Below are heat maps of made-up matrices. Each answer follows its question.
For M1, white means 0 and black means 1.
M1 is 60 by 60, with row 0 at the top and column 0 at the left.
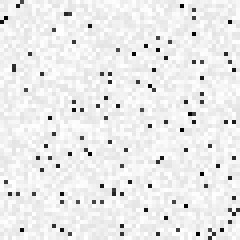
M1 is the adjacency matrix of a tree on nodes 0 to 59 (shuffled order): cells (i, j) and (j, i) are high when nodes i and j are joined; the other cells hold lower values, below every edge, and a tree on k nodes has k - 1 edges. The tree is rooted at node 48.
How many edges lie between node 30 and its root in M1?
1
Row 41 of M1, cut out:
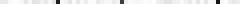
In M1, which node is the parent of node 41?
30
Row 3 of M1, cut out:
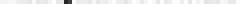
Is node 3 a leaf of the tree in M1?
no
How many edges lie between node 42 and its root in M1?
6
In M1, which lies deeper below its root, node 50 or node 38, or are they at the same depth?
node 38
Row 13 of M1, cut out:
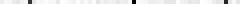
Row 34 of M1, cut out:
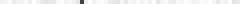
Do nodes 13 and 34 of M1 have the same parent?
no
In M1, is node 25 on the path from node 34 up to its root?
yes
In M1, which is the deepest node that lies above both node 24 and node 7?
30
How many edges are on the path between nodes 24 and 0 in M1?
11
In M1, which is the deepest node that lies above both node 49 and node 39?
58
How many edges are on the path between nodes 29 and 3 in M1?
5
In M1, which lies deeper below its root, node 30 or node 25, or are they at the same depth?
node 25
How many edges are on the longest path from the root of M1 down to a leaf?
7
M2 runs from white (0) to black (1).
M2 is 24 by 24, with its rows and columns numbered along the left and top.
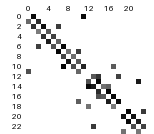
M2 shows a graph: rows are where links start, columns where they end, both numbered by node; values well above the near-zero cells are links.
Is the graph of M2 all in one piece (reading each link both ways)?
yes
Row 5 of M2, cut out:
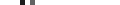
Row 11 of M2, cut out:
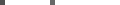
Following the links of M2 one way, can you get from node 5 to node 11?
yes
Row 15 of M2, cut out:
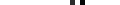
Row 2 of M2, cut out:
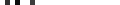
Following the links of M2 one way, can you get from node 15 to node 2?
yes
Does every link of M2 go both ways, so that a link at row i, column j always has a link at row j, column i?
yes
